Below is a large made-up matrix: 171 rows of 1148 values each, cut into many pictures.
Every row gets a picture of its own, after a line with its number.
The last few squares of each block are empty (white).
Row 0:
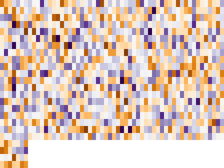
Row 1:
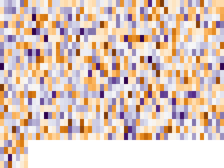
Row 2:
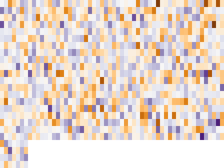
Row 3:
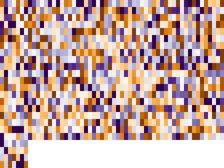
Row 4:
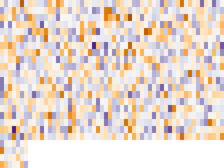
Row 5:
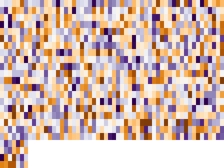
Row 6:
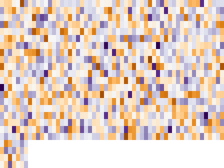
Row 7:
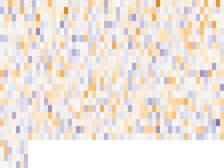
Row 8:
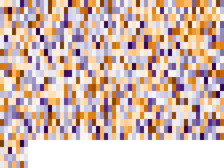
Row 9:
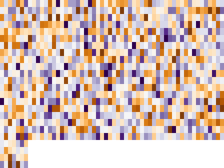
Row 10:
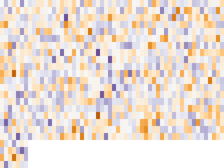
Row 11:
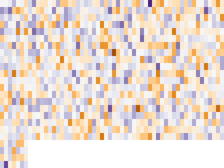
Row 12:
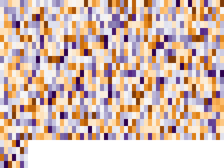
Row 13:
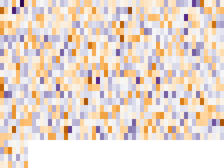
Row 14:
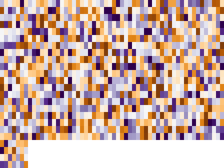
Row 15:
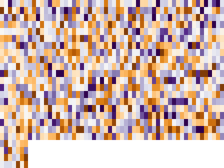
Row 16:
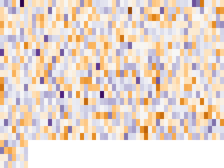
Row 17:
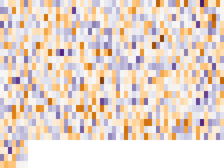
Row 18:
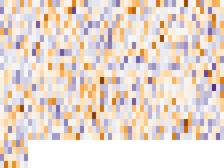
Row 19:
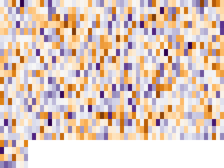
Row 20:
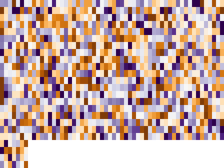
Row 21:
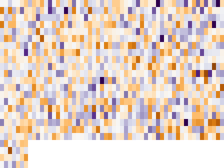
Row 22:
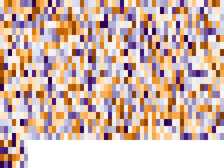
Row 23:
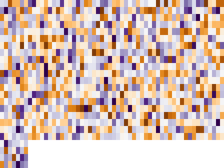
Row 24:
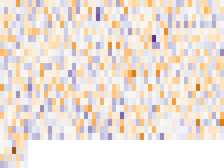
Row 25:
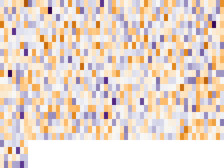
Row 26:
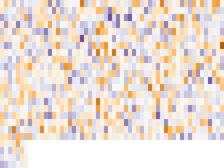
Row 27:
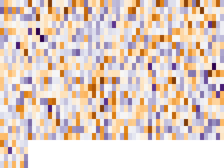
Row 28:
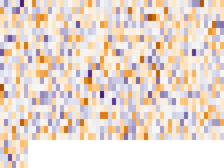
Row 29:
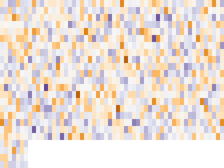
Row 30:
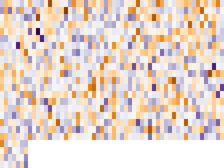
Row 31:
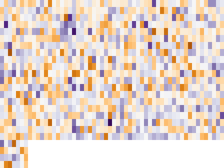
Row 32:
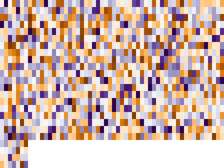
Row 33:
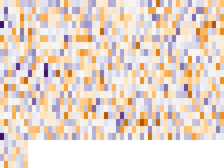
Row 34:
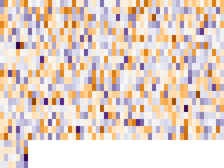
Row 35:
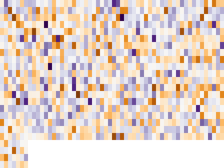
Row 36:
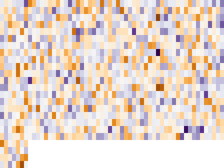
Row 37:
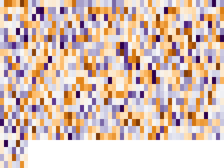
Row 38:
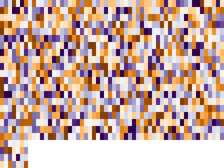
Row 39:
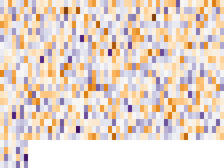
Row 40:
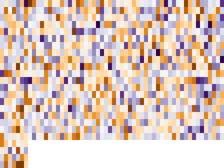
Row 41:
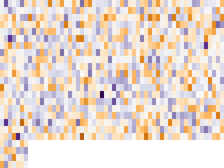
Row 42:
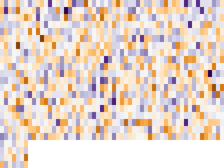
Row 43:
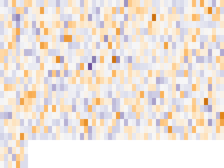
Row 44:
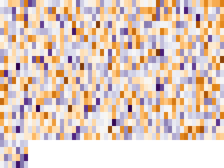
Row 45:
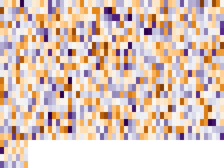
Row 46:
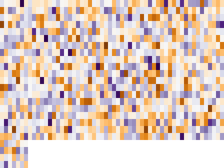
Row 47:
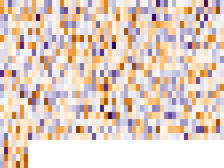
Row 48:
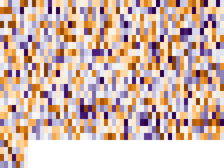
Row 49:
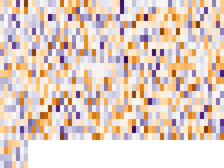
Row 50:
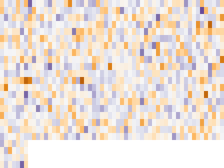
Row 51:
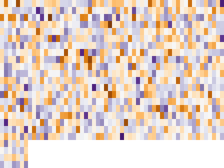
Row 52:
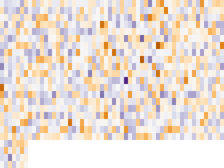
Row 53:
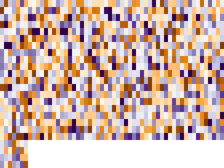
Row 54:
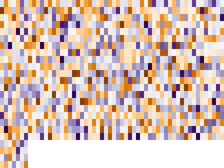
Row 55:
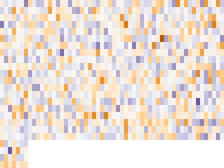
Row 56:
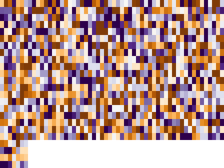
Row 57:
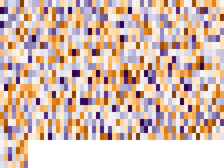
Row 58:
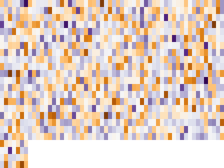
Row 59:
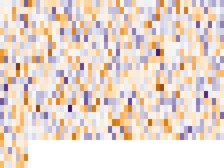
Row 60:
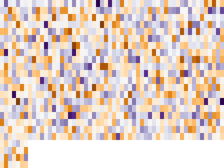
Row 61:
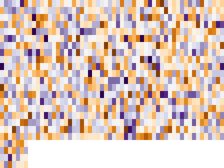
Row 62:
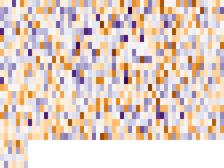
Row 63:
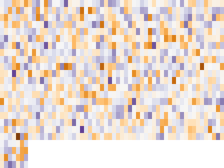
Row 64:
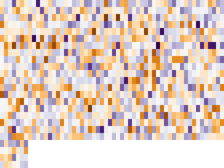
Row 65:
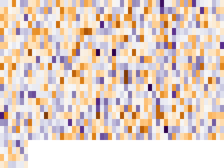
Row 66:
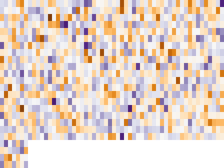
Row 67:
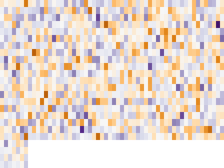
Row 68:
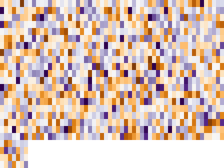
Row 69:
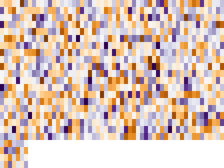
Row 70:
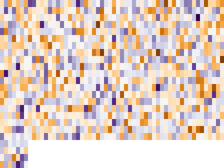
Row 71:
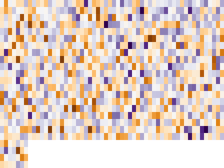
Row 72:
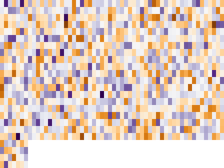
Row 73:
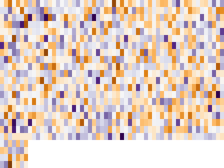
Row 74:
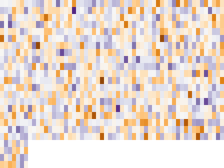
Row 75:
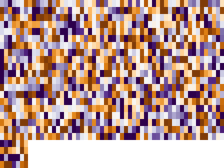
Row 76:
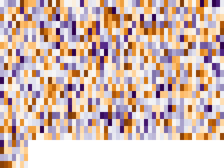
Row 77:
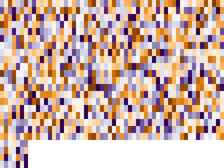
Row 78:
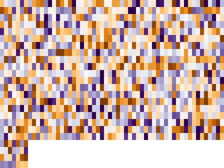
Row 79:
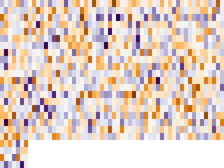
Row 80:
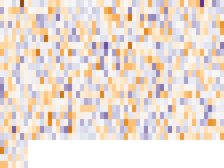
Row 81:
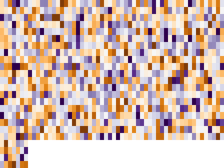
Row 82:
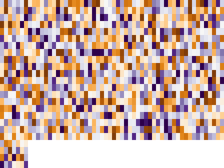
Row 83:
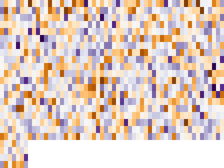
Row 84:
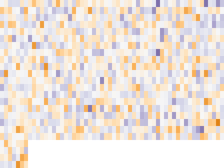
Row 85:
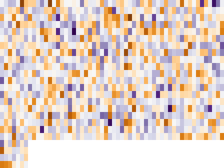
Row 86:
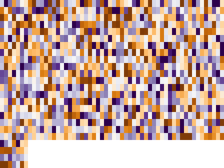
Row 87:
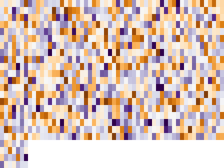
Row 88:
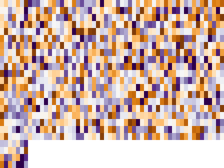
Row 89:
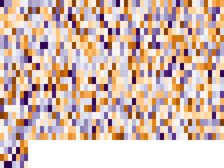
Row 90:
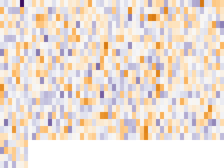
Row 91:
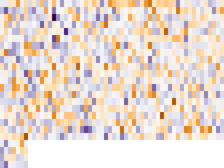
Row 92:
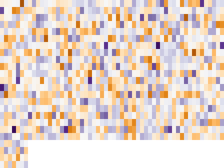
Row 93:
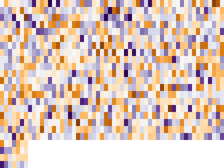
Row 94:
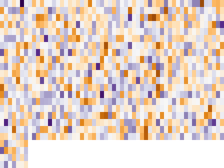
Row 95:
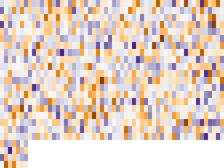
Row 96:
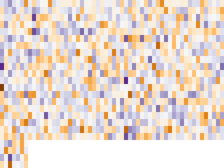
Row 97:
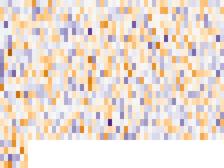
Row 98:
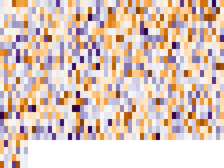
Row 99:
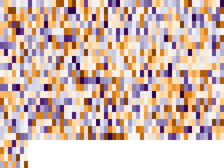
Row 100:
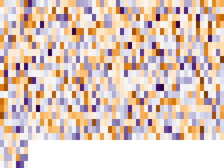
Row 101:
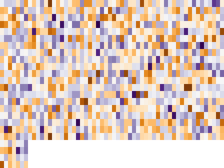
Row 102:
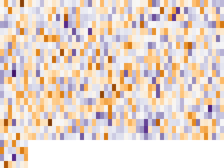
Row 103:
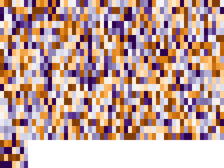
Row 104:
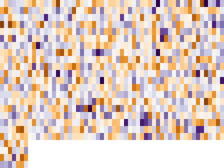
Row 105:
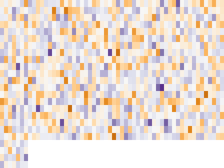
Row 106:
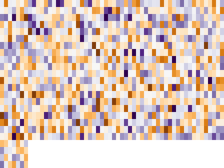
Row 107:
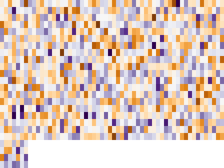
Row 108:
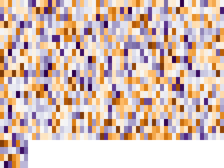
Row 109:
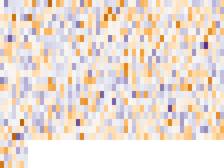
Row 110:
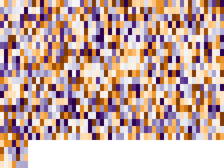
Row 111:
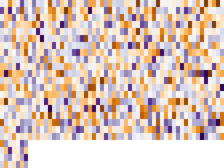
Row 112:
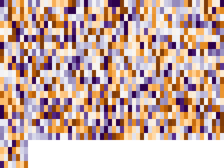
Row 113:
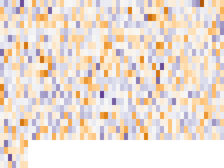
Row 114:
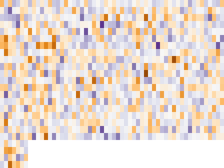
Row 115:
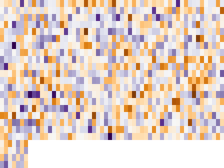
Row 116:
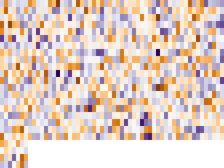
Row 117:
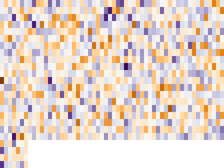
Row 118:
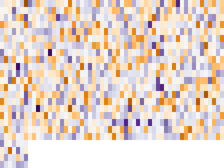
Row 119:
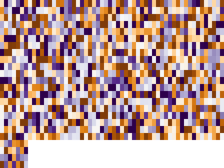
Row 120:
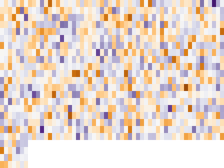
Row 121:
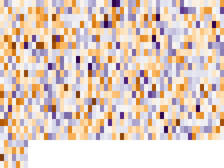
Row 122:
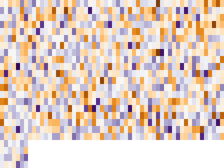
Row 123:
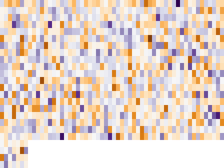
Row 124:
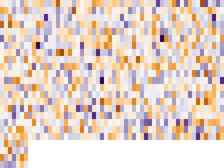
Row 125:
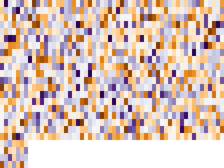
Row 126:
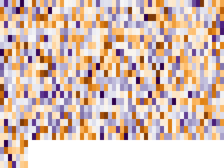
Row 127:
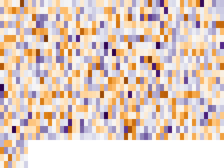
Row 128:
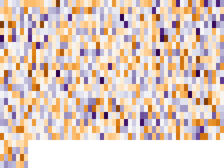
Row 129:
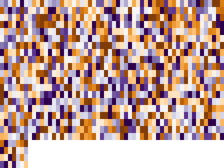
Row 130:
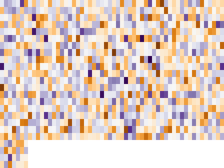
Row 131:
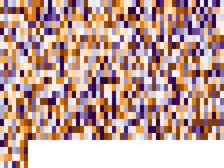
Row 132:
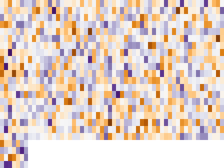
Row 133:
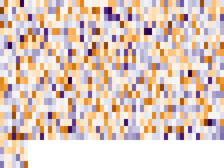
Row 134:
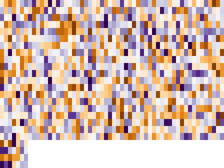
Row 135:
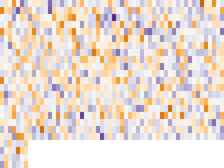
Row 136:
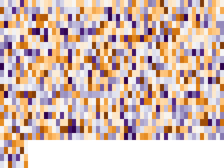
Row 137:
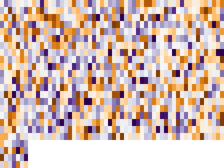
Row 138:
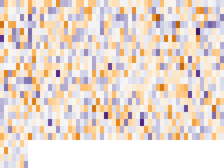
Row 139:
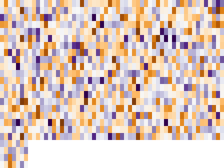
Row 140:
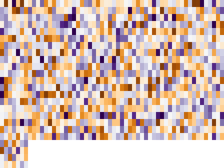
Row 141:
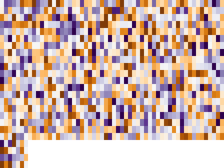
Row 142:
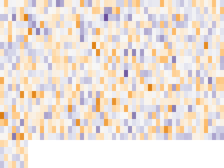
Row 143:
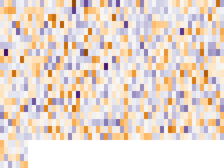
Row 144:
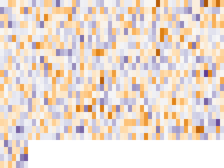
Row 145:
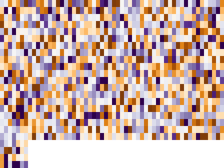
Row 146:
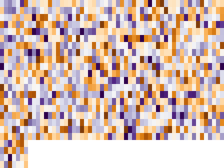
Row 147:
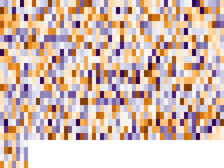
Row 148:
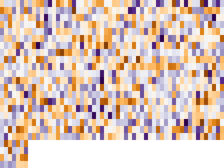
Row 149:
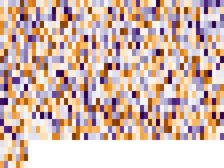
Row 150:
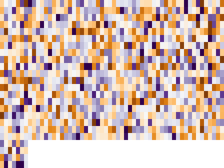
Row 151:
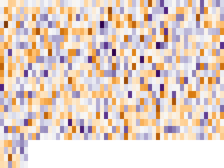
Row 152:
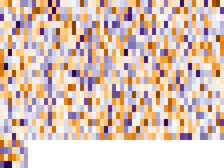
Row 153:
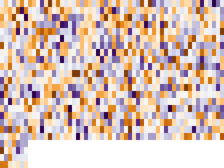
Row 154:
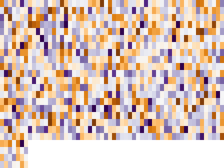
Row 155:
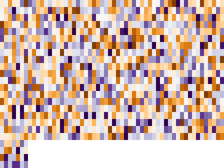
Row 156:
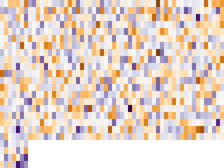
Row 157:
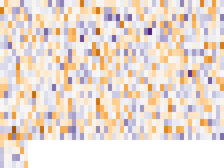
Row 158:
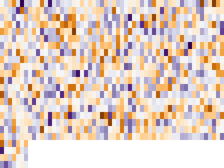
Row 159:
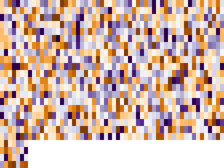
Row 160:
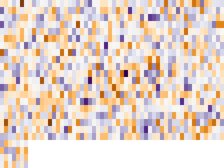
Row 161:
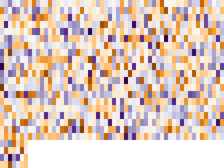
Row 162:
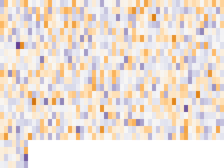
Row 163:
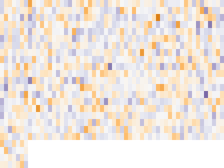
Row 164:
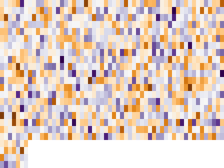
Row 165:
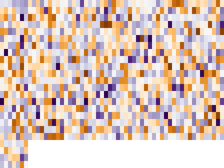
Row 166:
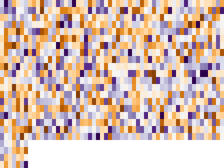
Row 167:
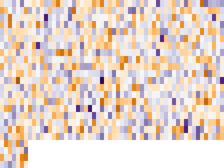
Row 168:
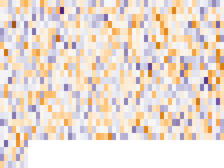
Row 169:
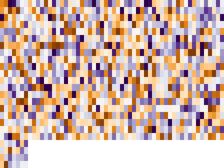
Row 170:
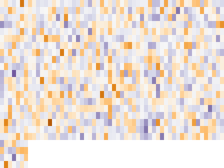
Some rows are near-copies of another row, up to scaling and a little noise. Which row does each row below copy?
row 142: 106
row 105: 87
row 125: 119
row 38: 13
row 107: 155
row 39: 77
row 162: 34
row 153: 120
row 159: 81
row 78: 148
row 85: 76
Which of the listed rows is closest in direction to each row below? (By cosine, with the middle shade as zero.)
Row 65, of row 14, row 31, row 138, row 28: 138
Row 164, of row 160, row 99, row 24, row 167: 24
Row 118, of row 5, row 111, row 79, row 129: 111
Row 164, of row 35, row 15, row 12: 12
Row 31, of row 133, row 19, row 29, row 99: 133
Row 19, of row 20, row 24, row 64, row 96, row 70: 20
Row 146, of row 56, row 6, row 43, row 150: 56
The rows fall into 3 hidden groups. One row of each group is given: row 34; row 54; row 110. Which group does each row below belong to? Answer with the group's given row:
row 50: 34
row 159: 110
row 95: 34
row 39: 34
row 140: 54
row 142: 54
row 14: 54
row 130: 54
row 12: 110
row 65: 54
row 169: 110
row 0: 110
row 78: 34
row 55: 34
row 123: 110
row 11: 54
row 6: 54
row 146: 54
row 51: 110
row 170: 54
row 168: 110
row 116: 34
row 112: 110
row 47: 34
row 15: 34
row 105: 34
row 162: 34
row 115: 110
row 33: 34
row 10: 54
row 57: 54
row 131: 34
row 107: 34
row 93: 54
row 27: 34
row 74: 34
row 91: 110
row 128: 34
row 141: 54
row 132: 54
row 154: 34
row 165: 110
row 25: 34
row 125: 54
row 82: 34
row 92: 54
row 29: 110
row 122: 34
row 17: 34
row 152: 54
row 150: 34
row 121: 110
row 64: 110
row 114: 110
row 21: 34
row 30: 34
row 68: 54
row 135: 54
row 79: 110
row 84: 34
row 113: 54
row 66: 110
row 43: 110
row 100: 34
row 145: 34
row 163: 34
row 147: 54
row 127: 54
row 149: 34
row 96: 54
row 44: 34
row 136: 54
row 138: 34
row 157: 54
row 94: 54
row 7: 34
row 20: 54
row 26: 54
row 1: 54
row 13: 54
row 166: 110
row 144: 34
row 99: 110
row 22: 54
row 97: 54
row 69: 54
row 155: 34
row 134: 54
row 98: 110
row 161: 54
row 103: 54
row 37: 110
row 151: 54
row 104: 34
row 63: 110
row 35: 110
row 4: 54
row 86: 54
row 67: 110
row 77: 34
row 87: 34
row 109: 54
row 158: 54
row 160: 54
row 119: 54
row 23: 34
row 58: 34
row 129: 54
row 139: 110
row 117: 54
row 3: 34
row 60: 110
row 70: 34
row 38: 54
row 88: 34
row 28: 54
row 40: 34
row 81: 110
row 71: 110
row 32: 54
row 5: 34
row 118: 34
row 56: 54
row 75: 54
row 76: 54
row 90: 54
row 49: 110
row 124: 34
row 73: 110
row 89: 110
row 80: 54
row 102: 54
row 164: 110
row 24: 110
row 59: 34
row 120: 54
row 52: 54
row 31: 54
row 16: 54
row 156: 34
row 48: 34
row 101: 54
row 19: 54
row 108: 54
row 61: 54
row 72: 54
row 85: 54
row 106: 54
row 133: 54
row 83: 34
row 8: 34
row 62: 54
